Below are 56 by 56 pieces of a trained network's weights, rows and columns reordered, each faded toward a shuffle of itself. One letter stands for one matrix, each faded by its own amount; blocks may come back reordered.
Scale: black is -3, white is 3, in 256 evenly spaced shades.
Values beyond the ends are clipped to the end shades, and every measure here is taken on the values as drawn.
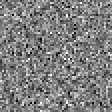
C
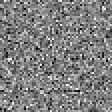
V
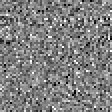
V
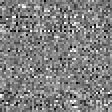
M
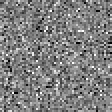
V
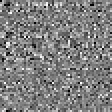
M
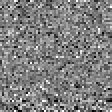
M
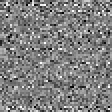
M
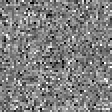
V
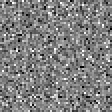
V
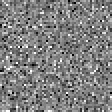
V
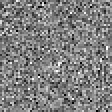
C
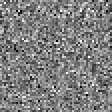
C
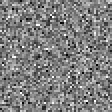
C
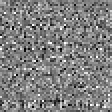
M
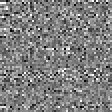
M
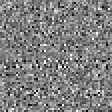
M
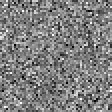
C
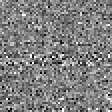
M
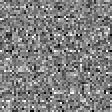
M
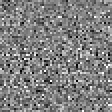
M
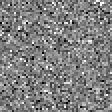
V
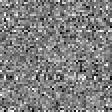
M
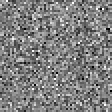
C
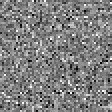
V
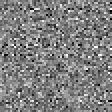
M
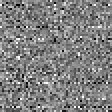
M
